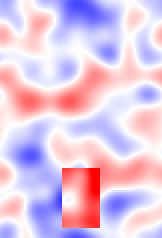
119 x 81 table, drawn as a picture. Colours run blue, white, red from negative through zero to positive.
Slope: none. Roughest part: bottom middle. Ninth with the highest average: bottom middle. Odd patch: higher, in the bottom middle.
